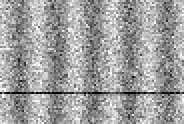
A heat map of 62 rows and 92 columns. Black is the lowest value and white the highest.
Odd lines: row 47. Average level on the scale: 60%. Stripes: upright, repeating 5 times.
